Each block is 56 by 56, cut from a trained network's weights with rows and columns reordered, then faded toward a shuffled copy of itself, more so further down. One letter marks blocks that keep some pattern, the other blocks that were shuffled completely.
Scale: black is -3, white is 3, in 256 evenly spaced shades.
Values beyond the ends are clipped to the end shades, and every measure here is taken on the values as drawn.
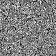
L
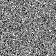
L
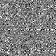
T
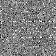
T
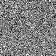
L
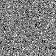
T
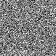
L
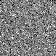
L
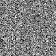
T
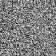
T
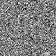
T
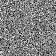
L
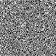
T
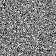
L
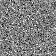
L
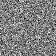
L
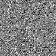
T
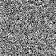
T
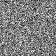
L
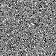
L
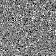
T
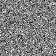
L
